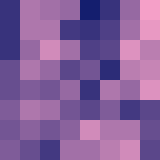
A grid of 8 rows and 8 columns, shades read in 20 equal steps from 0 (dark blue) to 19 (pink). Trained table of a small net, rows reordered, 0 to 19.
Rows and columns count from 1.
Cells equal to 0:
1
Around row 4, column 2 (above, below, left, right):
11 9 7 11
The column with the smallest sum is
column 1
